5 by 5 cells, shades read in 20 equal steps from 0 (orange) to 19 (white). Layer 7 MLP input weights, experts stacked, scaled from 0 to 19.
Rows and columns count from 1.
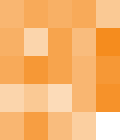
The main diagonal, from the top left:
7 12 4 7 19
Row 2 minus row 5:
-1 9 -4 -3 -19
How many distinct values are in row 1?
4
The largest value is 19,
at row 5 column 5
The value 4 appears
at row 2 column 3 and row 3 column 3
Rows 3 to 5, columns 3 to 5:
4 7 2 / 13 7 1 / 8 11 19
